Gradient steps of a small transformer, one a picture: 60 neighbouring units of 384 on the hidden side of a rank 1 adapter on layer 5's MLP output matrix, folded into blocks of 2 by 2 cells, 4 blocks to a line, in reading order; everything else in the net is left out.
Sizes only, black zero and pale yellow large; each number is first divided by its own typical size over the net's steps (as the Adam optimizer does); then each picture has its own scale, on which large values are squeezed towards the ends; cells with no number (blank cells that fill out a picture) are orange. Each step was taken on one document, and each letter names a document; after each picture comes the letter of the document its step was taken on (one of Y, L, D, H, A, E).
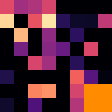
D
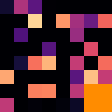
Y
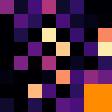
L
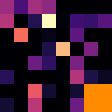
D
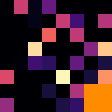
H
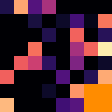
H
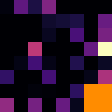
L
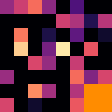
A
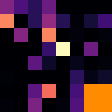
D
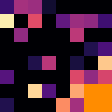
Y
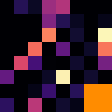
L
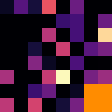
L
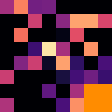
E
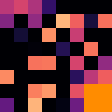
Y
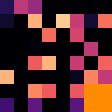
Y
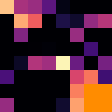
E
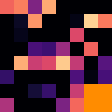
E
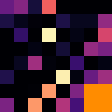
L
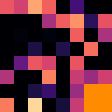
A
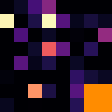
D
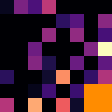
L
